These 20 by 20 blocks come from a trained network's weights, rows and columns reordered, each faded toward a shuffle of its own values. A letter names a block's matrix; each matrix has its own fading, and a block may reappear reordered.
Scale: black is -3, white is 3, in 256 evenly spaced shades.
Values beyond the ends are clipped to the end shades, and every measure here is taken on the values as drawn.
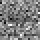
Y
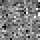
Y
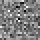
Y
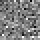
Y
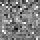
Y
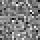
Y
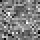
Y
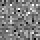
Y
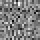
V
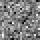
Y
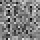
V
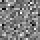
V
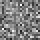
V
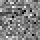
Y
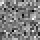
V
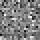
Y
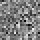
V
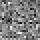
Y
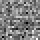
Y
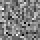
V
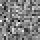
V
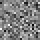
V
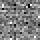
Y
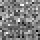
Y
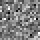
V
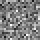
Y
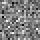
Y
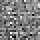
Y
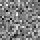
V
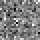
Y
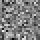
V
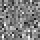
V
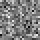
V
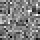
V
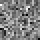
V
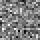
Y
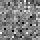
Y
